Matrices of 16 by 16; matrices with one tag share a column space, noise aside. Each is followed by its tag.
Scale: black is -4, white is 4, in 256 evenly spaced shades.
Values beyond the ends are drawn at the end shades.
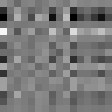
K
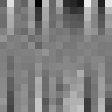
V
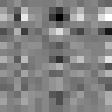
K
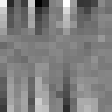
V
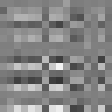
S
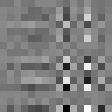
S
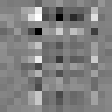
K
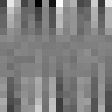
V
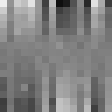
V
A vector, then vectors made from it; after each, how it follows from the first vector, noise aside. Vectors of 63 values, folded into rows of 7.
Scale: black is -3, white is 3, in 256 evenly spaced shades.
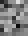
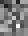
sign-scrambled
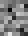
reversed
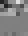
partly zeroed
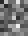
sign-scrambled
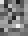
sign-scrambled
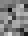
reversed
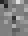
partly zeroed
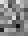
sign-scrambled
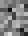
reversed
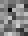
reversed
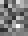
sign-scrambled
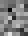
reversed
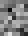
reversed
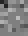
partly zeroed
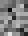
reversed
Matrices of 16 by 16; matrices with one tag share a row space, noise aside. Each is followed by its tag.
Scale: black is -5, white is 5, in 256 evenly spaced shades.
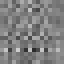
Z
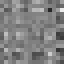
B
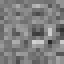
B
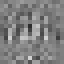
Z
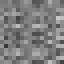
B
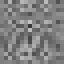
Z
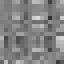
B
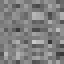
B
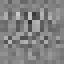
Z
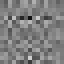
Z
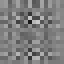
Z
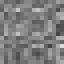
B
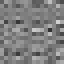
B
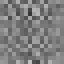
Z
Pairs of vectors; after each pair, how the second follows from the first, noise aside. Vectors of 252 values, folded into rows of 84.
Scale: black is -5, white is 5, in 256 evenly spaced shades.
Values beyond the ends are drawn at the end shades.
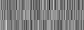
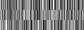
scaled up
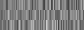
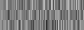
negated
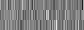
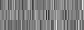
sign-scrambled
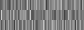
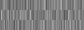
shrunk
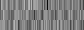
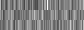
negated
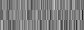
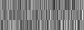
negated
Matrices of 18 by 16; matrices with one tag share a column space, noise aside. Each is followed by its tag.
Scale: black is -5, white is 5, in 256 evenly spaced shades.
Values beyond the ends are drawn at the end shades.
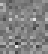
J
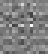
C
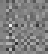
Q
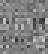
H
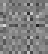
C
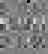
H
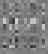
H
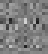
H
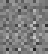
Q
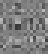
H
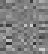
Q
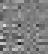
Q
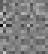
C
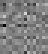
C
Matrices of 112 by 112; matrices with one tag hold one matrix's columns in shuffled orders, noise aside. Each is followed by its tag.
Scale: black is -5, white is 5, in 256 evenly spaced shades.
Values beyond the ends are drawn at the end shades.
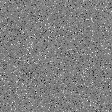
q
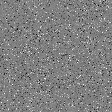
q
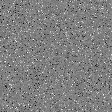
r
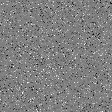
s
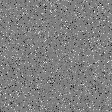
r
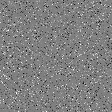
s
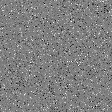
r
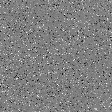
q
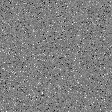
s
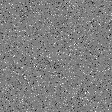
s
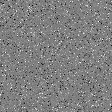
r
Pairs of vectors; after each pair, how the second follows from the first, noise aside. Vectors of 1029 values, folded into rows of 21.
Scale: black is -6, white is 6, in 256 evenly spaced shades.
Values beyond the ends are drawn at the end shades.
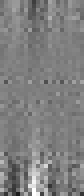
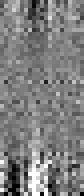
scaled up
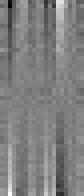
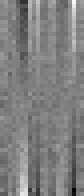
reversed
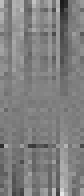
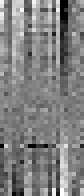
scaled up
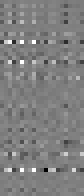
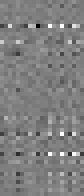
reversed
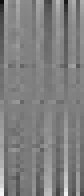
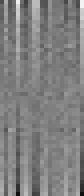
reversed
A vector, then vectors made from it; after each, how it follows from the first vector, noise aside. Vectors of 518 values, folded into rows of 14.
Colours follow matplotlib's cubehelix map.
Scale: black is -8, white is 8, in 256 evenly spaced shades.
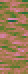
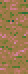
partly zeroed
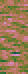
reversed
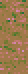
partly zeroed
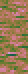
wrapped around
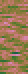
reversed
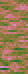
wrapped around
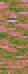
negated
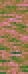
reversed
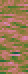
reversed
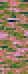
scaled up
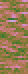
negated
